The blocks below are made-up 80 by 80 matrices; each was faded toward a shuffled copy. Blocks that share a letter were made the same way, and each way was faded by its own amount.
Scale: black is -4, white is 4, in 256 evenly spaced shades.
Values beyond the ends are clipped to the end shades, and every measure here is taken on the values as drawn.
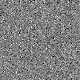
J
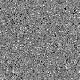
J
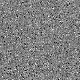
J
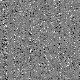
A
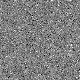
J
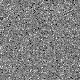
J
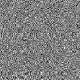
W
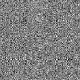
W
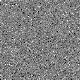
J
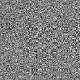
W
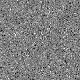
J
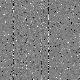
A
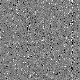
A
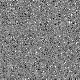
J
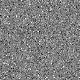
J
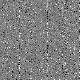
A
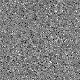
J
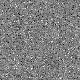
J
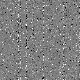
A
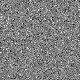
J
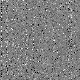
A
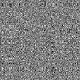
W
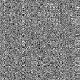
W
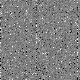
A
